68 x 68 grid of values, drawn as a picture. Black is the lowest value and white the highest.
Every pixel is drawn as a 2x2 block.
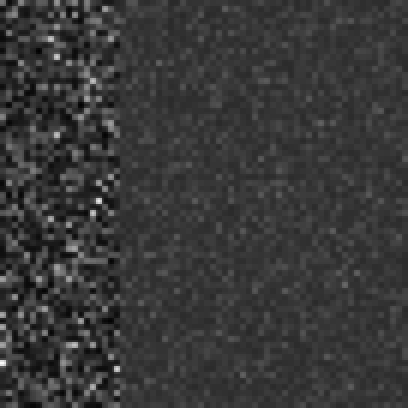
On average the colour sits 20% of the way up the scale. A vertical seam about 30% of the way across splits the table, and the right part is calmer. Most values sit low, with a long tail of high ones. The halves do not mirror each other. There are no regular stripes.
